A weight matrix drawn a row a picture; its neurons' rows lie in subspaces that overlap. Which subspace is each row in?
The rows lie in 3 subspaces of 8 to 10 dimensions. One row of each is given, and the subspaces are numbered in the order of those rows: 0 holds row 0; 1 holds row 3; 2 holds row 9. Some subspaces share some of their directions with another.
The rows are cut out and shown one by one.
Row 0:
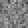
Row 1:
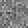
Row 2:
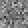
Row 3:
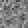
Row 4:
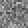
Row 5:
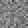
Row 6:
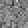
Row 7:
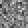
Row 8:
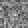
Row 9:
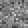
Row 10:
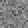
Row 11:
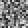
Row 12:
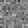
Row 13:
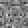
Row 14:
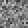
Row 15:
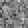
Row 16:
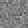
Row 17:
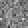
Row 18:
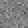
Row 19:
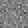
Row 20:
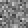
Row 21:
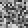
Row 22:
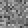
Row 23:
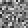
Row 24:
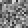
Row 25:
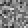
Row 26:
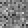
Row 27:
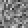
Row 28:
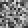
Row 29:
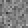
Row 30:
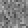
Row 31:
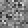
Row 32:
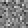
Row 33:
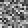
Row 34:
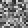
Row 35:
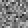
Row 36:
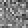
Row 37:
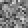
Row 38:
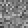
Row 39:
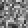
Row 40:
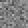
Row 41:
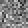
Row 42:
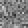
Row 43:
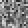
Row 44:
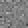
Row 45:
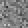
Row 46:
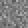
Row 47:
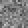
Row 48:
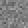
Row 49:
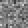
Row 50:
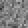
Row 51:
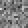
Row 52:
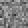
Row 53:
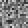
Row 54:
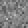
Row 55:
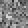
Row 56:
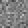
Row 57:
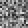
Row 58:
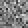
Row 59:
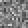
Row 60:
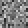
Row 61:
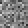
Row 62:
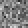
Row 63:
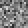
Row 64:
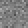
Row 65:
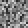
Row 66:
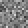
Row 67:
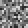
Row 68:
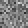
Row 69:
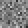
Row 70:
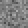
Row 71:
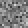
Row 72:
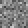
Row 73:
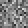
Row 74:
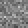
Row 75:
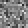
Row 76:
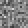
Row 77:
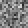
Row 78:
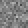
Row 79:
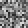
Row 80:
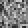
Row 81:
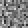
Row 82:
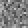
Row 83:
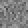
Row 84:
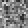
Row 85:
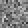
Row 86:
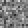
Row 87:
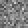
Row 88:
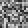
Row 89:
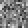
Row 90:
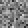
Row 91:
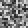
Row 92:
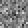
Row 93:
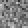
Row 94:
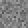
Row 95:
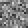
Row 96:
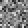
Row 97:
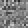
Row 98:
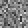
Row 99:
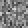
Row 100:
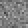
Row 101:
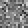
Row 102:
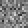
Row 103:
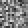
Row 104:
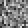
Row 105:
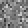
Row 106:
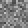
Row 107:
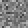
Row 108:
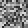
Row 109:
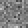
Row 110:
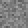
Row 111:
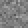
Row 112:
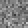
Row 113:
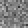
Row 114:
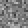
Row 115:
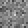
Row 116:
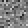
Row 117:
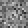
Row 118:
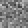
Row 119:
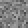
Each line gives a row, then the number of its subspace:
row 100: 2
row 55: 1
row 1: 0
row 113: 0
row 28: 1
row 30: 0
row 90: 2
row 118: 1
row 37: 0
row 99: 0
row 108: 2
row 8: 1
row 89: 0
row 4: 0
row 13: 1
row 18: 0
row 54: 2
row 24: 0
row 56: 2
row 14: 2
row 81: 0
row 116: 0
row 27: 0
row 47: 2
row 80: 0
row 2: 1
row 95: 0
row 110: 2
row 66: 2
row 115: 2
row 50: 2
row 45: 0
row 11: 0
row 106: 2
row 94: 2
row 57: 2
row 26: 2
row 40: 2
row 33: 1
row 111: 2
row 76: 2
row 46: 0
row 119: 2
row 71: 1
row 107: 2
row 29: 0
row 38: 0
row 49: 1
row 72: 2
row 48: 2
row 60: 1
